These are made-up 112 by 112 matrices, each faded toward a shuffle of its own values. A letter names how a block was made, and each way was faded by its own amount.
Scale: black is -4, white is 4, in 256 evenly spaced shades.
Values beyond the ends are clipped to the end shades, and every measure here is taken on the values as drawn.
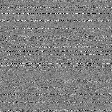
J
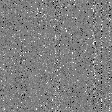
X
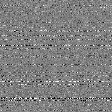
J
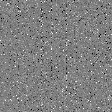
X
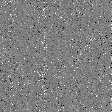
X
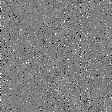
X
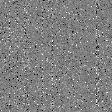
X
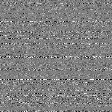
J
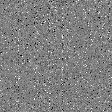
X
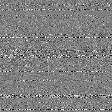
J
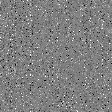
X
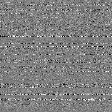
J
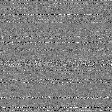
J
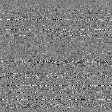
J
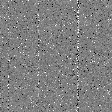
X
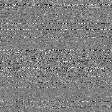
J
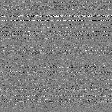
J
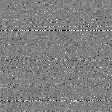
J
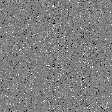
X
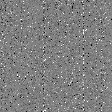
X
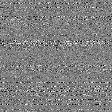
J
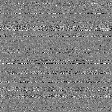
J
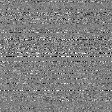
J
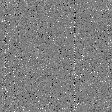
X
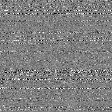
J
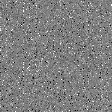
X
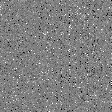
X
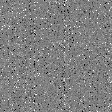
X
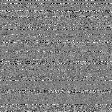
J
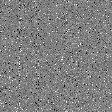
X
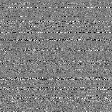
J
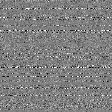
J
